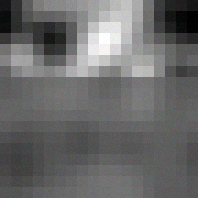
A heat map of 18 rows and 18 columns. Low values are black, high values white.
The field is mottled with small blotches. The bottom right is the calmest part. No lone cell stands out from its neighbours. A horizontal seam about 40% of the way down splits the table, and the bottom part is calmer. The top middle is the ninth with the highest average.
